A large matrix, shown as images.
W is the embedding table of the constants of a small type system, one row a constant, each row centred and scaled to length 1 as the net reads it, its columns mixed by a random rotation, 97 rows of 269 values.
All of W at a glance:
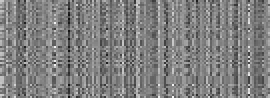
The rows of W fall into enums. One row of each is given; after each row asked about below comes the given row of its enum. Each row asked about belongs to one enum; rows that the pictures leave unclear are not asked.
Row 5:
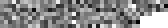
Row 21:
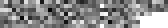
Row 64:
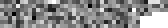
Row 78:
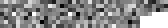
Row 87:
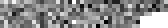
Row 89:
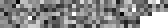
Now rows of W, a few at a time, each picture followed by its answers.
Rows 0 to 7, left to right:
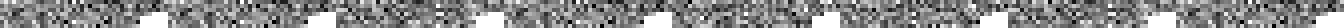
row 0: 87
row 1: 87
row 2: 21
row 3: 87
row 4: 89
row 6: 21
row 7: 87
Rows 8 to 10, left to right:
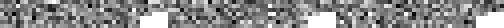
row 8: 64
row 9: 21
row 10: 78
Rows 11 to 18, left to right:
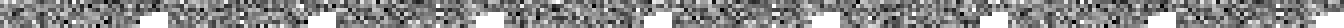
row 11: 87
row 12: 5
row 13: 21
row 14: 64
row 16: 89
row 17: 87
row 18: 21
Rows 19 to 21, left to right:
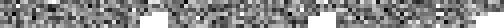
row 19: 64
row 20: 89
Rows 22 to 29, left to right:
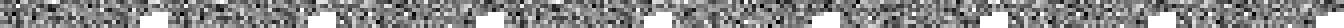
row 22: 64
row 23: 64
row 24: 78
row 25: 64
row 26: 87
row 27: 89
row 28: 78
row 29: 78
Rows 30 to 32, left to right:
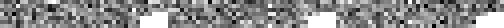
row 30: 64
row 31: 21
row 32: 87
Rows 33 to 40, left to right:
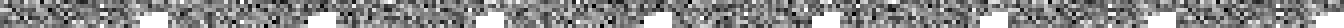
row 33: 21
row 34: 87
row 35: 64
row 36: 87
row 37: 89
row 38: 64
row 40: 21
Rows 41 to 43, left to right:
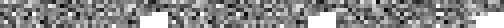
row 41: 78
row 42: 78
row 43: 21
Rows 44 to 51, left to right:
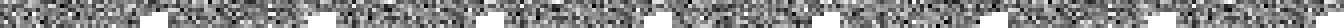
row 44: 78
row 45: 21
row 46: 64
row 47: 64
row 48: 89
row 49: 87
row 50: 21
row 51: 64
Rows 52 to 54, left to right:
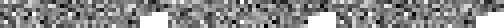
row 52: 78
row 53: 87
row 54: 78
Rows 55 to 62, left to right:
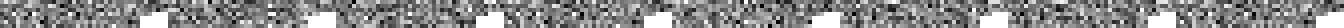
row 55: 78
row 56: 21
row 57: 89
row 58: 78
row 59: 87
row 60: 64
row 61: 64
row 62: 78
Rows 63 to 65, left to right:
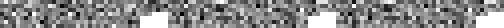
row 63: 78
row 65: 64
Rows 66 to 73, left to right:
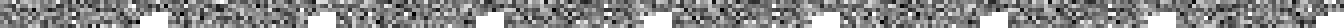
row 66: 5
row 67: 64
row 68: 78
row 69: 21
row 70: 21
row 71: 78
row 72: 21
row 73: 89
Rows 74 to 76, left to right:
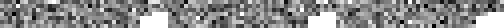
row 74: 64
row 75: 89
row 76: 87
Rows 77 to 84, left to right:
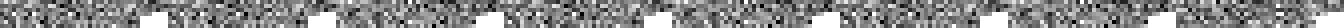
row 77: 78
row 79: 87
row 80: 78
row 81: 87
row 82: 78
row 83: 87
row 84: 21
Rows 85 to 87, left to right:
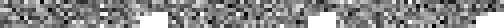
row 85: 21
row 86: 78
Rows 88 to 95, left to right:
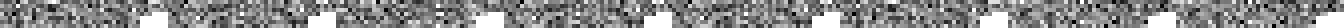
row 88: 64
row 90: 21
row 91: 89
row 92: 89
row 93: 64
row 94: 87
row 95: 87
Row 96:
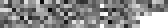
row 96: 21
